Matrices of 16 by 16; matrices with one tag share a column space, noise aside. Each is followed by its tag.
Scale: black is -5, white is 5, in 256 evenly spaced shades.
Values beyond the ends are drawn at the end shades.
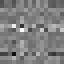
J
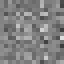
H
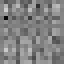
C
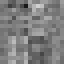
C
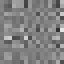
H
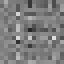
H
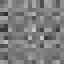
H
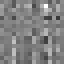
C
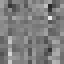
C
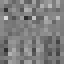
C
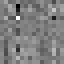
C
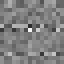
J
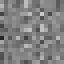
H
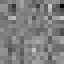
C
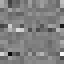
J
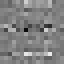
J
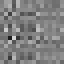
H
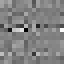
J
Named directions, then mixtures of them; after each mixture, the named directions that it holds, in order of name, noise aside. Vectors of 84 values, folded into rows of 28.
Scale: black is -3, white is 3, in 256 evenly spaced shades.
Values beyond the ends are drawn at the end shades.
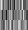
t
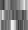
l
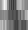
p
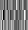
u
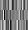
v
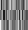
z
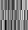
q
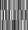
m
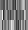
l, u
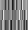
q, u, v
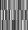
m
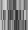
p, u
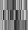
p, q, u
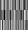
q, u, v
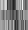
p, t, u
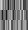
t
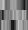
l
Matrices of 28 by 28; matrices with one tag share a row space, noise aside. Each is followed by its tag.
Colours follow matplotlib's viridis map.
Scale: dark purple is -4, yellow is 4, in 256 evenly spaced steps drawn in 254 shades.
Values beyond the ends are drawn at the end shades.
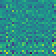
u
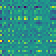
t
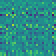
u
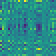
t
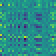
t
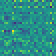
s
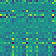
u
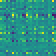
u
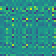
u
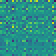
u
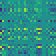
t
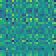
u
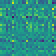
u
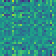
s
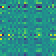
t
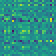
s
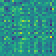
s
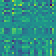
s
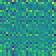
u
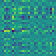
s
